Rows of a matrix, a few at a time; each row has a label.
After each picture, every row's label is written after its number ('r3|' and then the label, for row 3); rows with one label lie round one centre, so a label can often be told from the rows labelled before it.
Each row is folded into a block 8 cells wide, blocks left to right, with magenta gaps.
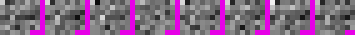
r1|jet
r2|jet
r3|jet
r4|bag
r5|jet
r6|jet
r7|jet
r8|jet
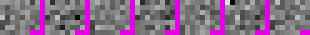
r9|bag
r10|jet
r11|bag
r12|jet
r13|bag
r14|jet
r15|bag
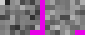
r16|jet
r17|bag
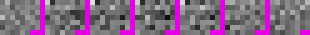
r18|bag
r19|jet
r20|jet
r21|jet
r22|jet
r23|bag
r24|bag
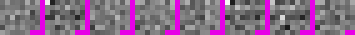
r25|bag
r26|jet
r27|bag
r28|bag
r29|bag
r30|jet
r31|jet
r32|bag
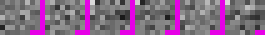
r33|bag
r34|bag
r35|jet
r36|jet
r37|bag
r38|jet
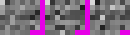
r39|jet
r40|jet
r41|jet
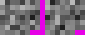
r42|jet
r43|jet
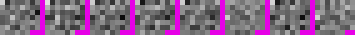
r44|jet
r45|jet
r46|jet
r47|jet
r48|jet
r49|bag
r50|jet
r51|bag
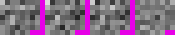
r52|jet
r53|jet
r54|jet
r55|bag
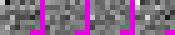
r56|jet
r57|bag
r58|bag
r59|jet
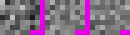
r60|jet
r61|bag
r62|bag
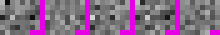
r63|jet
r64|bag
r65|bag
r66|jet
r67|bag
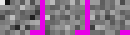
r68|jet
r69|bag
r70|bag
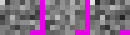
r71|jet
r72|bag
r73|jet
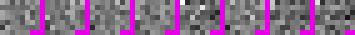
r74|bag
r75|bag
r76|bag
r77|bag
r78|jet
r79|bag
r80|jet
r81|jet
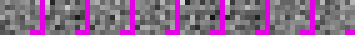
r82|bag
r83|jet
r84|bag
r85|bag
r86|jet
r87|jet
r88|bag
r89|bag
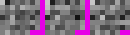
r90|jet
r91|jet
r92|jet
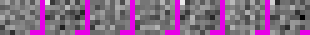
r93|bag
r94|jet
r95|bag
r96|bag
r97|jet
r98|bag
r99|jet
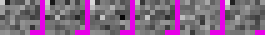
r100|jet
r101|jet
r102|jet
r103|jet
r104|bag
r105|jet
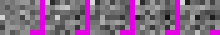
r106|bag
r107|jet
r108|jet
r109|jet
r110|jet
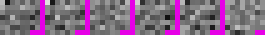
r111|jet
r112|jet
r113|bag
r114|jet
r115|jet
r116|bag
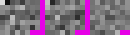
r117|jet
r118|jet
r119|bag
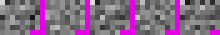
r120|jet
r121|bag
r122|jet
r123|bag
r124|jet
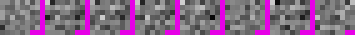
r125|bag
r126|jet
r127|jet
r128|jet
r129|jet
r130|bag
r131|jet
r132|bag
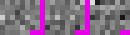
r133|bag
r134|bag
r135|jet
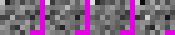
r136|jet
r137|jet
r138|jet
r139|jet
